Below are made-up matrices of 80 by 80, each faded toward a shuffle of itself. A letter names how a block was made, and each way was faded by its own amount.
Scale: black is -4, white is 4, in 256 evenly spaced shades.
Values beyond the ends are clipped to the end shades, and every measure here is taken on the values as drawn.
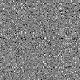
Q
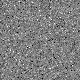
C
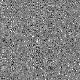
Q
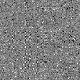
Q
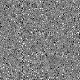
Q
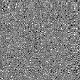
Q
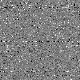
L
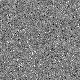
C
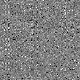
Q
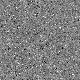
C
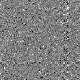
Q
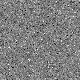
C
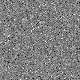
C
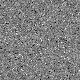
C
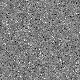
C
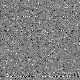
L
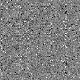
Q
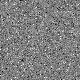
C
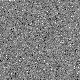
C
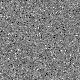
C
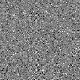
Q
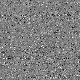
L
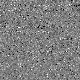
L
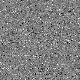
L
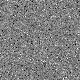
C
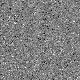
C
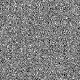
Q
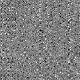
Q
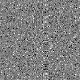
Q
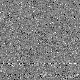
L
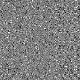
Q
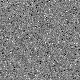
C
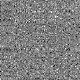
Q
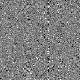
Q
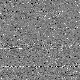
L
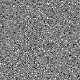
Q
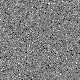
C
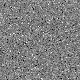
C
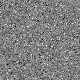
C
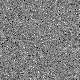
C
